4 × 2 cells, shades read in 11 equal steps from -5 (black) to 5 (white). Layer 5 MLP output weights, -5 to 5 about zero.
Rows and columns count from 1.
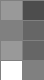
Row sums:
-1 -1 0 5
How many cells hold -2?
1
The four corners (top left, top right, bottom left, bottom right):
1 -2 5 0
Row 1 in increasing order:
-2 1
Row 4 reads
5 0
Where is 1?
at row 1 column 1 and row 3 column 1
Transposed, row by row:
1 0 1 5 | -2 -1 -1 0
